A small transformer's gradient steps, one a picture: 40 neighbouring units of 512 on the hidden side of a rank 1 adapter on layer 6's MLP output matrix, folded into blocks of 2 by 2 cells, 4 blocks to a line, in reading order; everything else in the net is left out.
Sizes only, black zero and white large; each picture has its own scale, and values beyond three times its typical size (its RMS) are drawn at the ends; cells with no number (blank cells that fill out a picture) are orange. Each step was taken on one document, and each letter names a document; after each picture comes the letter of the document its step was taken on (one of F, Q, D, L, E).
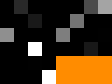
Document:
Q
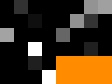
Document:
Q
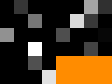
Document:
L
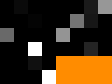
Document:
Q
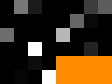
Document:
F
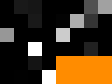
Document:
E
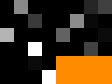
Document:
L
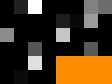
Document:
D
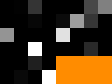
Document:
D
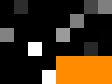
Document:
F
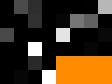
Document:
D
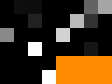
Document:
E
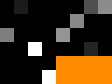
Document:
F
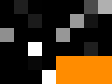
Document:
E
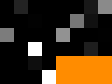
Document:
Q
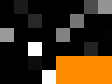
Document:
Q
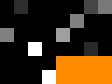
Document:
F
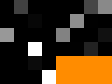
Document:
L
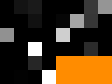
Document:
E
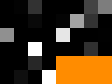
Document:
D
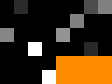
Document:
F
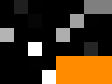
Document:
F
